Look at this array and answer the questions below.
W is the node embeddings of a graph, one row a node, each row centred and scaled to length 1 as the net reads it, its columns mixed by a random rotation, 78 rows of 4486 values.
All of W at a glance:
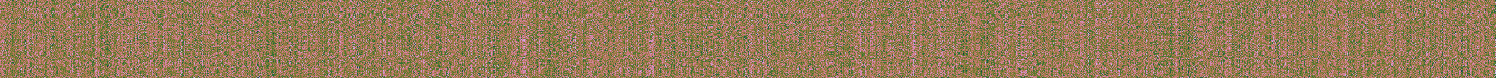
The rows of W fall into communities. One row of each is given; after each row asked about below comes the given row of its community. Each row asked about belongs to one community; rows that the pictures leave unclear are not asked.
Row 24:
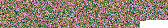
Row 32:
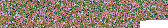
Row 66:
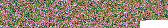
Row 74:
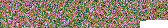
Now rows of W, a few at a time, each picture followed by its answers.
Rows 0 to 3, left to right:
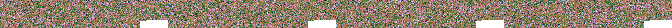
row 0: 32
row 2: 66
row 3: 66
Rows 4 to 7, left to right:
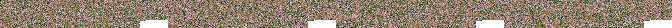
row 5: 24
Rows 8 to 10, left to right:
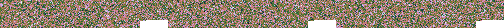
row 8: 32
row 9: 74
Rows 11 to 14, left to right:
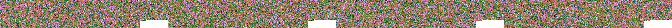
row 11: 24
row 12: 24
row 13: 74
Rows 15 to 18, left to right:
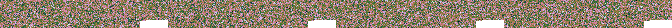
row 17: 32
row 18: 66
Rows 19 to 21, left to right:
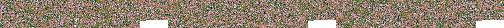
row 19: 24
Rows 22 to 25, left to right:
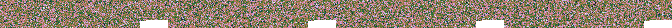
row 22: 74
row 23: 32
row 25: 66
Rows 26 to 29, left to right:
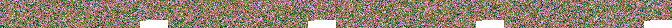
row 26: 24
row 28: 74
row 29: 32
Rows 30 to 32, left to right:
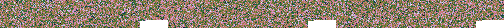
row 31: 24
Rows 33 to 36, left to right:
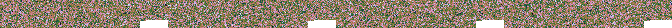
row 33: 74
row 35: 74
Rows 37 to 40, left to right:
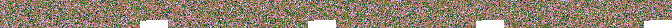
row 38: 74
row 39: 66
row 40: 66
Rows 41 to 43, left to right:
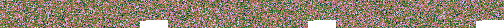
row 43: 74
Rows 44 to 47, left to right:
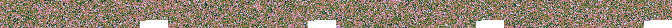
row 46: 66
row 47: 66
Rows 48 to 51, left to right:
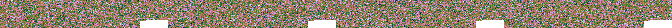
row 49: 24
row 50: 74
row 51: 66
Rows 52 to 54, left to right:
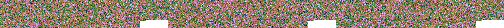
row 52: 74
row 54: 66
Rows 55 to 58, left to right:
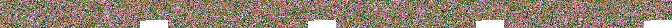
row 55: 32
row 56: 74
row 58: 24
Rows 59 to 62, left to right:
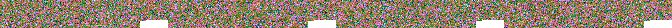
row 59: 66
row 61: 24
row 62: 32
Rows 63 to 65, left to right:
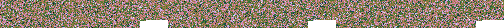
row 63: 24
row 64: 24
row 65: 24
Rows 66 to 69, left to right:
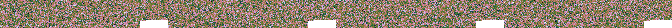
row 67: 66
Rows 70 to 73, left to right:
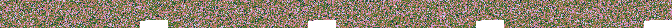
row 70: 66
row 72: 66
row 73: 66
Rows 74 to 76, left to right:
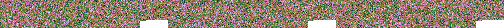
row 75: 66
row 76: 32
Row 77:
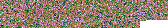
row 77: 24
